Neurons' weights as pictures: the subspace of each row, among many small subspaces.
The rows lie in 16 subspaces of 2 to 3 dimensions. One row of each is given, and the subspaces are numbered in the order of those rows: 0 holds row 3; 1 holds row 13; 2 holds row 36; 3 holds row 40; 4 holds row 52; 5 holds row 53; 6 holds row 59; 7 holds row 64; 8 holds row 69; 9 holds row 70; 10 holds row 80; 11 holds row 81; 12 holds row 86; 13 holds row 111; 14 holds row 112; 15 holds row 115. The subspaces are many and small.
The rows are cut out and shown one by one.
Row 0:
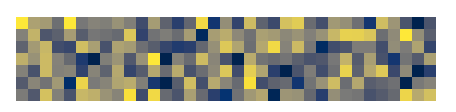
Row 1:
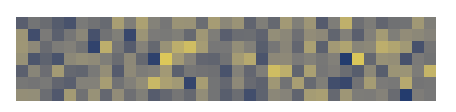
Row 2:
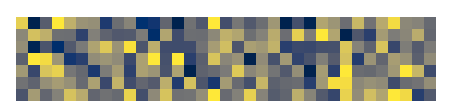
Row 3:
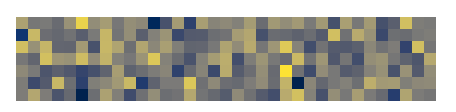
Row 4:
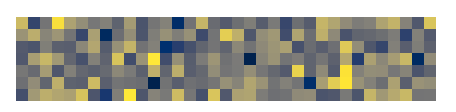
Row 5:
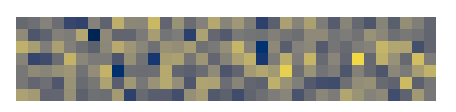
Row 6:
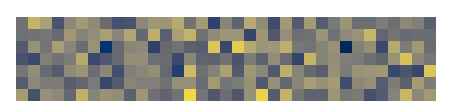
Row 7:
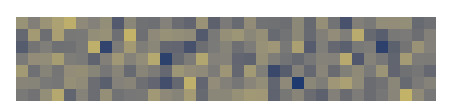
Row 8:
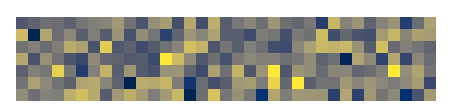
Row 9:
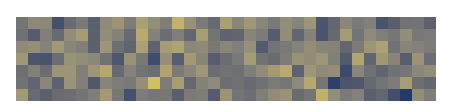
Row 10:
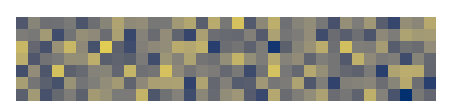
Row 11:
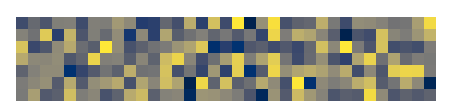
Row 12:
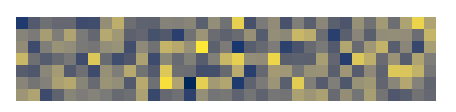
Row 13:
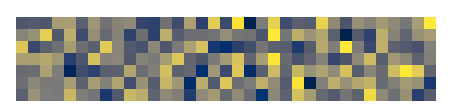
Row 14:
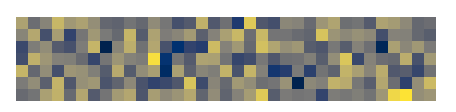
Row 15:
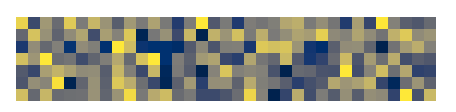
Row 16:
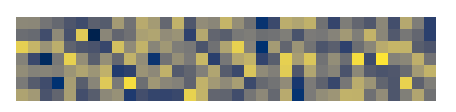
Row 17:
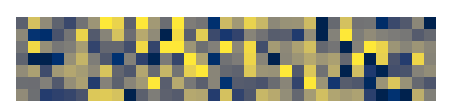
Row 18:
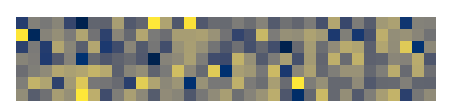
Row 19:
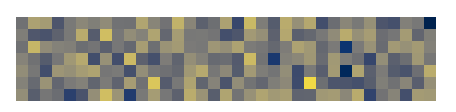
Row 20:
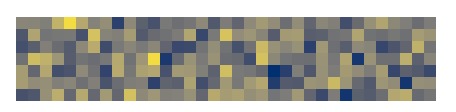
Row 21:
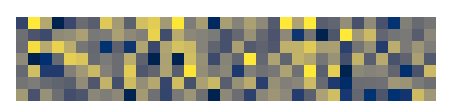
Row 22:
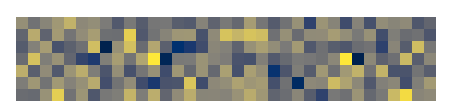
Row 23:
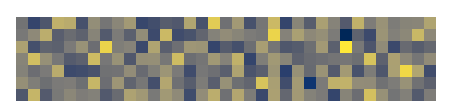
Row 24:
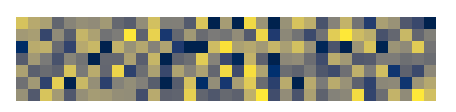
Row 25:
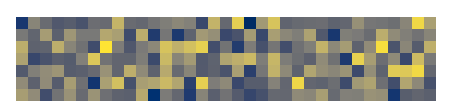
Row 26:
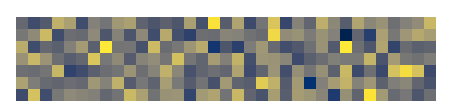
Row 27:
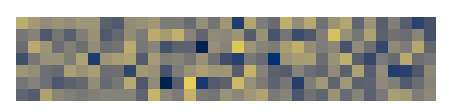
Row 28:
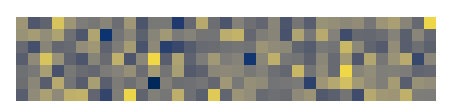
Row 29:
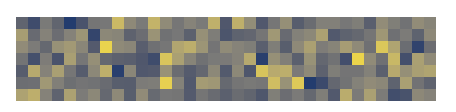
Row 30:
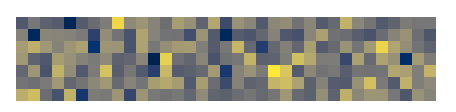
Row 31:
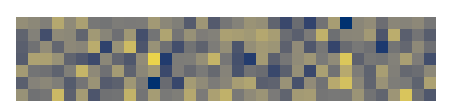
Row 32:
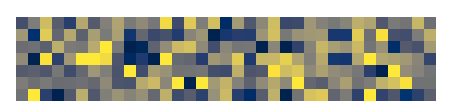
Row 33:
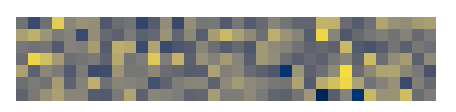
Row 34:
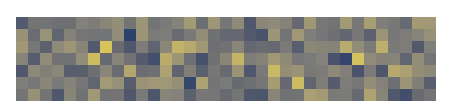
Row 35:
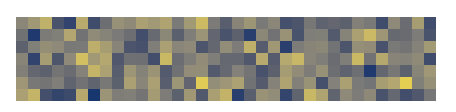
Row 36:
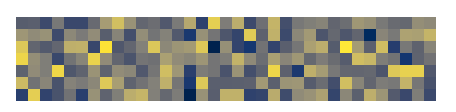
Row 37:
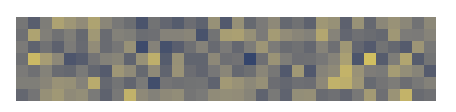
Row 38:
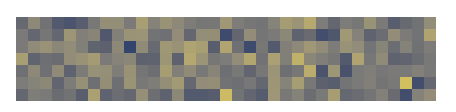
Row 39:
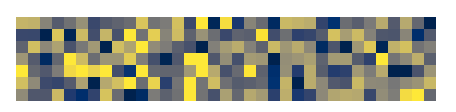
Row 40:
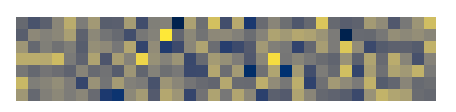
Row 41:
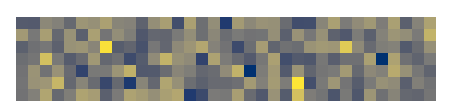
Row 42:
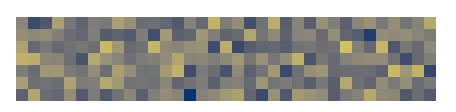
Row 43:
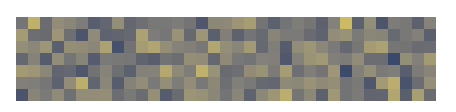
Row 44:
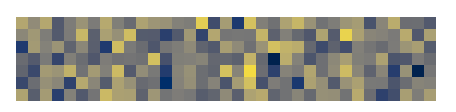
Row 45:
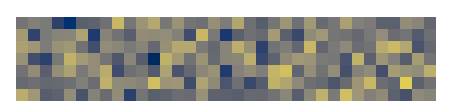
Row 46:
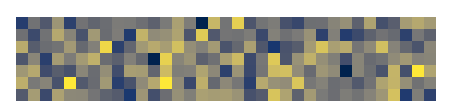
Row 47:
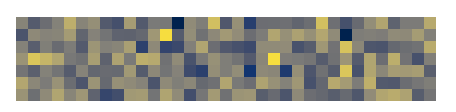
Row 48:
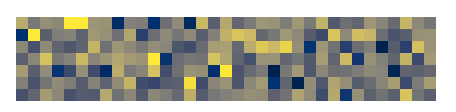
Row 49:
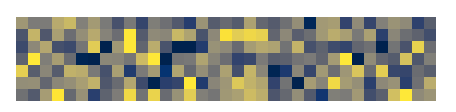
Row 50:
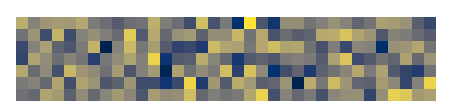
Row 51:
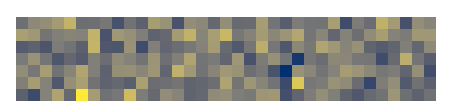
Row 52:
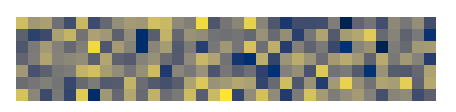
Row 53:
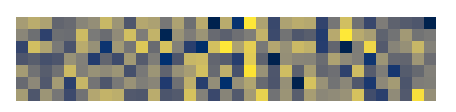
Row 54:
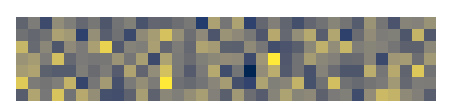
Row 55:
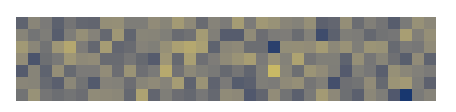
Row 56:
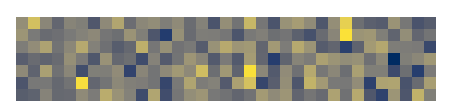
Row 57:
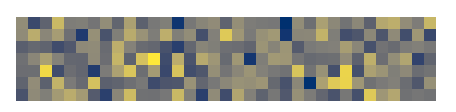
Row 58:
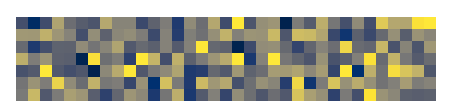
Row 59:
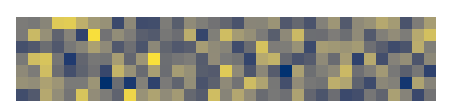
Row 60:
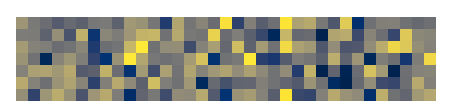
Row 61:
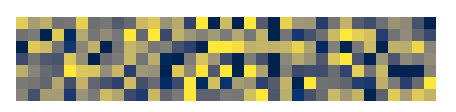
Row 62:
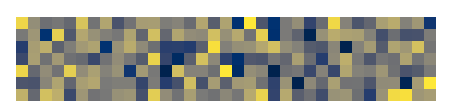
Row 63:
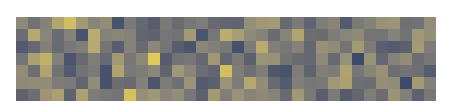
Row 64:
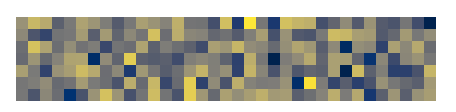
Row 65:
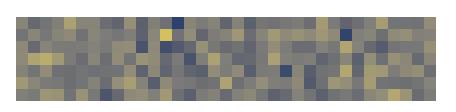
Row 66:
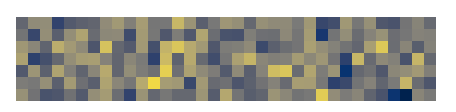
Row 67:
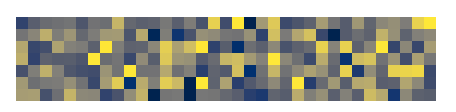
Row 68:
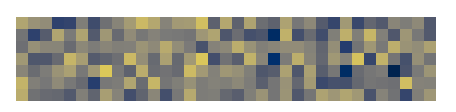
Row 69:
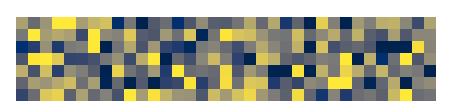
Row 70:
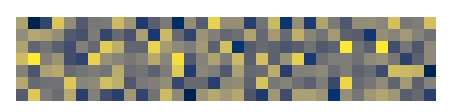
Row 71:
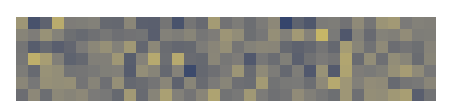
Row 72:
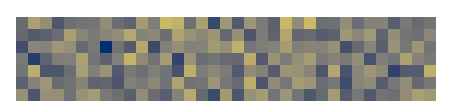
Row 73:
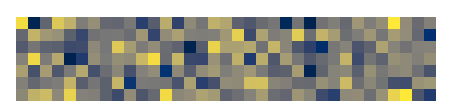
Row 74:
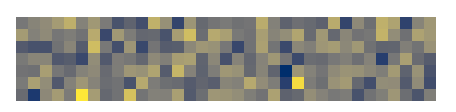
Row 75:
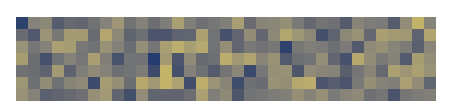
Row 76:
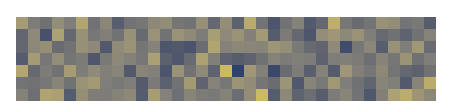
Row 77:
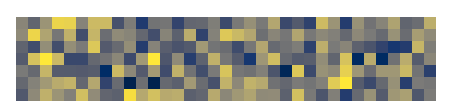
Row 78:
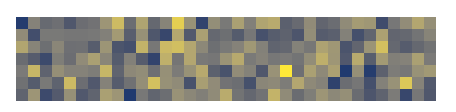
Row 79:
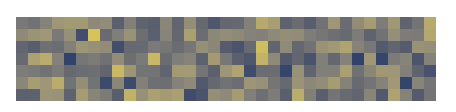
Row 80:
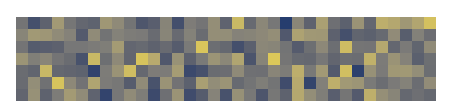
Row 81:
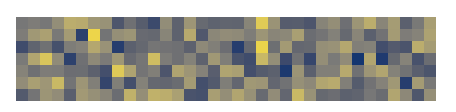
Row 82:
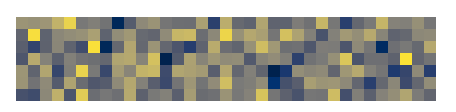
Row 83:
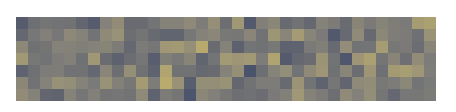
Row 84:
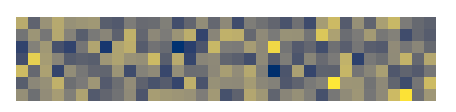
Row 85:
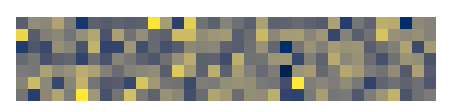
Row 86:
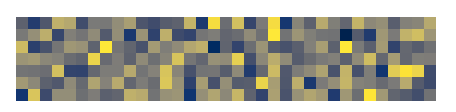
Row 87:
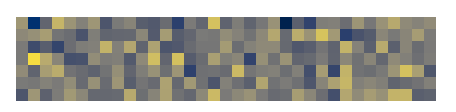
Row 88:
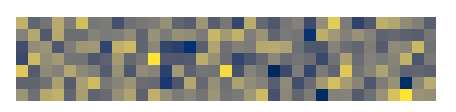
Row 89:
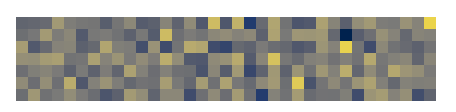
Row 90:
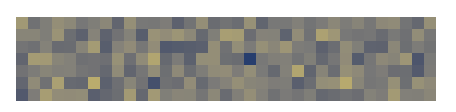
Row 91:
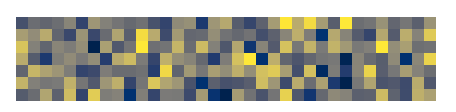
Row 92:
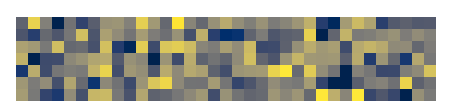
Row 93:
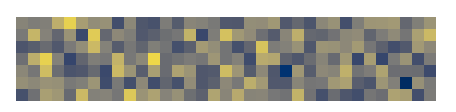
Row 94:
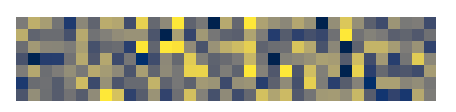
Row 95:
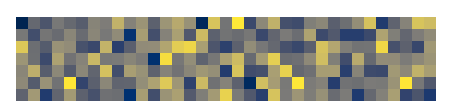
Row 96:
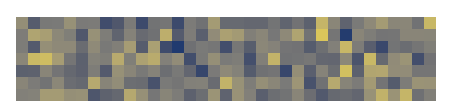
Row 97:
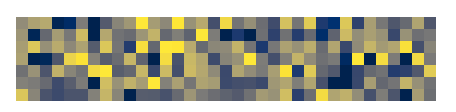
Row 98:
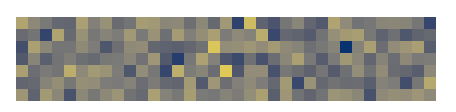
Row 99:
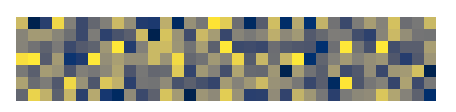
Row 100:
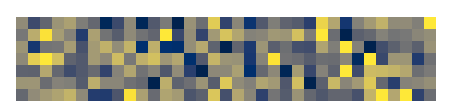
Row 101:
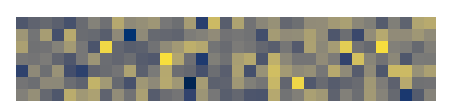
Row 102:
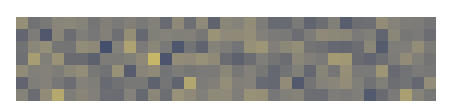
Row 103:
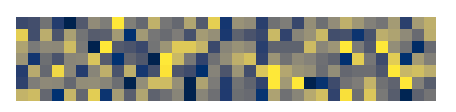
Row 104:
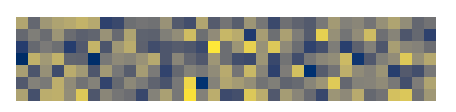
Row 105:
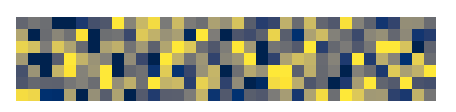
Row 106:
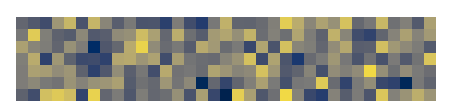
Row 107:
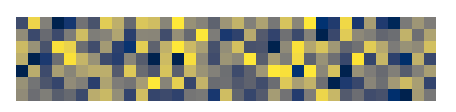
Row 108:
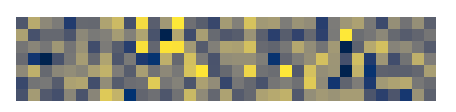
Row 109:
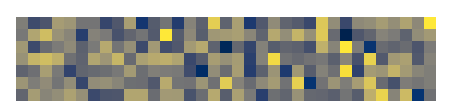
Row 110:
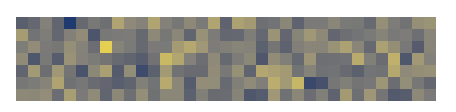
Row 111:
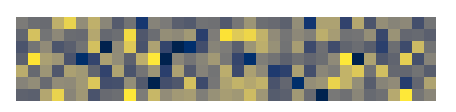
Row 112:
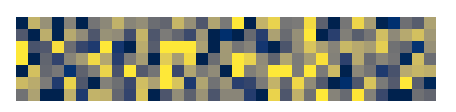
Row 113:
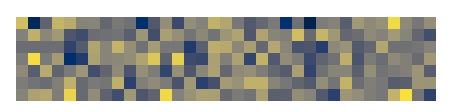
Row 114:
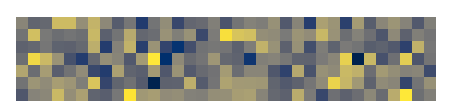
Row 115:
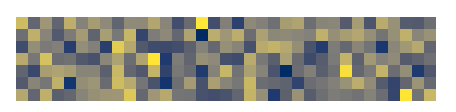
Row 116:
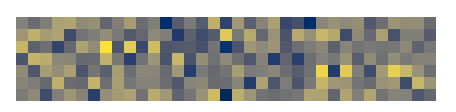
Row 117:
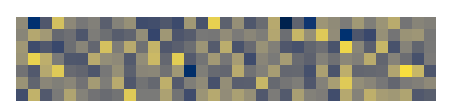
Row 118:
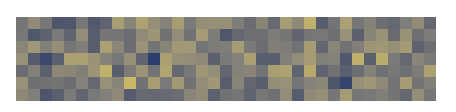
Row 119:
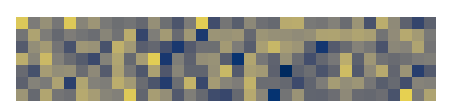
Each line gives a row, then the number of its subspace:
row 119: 15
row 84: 12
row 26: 12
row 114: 13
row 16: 11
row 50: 1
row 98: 14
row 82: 0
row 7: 8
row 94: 3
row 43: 15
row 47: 3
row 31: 4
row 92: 14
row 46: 15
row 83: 10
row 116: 9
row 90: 7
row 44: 15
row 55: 12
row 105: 6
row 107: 12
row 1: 8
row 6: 9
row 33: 14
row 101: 8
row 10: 12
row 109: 5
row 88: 14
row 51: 0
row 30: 0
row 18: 0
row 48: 0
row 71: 2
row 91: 4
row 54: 15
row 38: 9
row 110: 11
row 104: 2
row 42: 9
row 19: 7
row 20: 6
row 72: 9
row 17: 5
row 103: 6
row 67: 7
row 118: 8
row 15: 15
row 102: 4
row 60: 4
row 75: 10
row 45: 6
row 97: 13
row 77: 8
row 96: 5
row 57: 10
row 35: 4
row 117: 2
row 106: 4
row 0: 15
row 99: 9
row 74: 0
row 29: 11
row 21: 2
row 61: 1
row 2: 2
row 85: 0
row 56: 15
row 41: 11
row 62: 14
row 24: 5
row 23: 12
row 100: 5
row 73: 9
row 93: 6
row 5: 11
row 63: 6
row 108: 3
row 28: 7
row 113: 9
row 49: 13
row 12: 10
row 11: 1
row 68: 4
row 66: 1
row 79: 11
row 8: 0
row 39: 8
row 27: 10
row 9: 1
